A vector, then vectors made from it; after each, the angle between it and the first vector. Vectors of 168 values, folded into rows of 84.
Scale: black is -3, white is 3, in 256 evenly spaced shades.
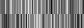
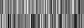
orthogonal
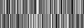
partly aligned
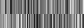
nearly opposite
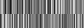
partly opposed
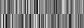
orthogonal
